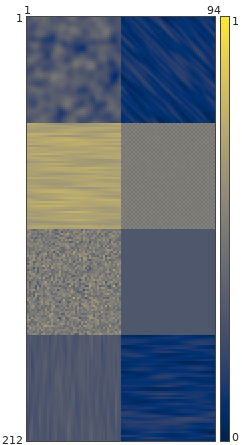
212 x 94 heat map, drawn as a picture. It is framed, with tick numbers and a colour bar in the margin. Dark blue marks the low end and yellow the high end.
The table splits into 4 rows of 2 panels. Panel 1,1: low, blotchy. Panel 1,2: very low, slanting down to the right, faint in contrast. Panel 2,1: high, streaked across, faint in contrast. Panel 2,2: middling, checkered, faint in contrast. Panel 3,1: middling, fine-grained. Panel 3,2: low, flat. Panel 4,1: low, streaked downward, faint in contrast. Panel 4,2: very low, streaked across, faint in contrast.
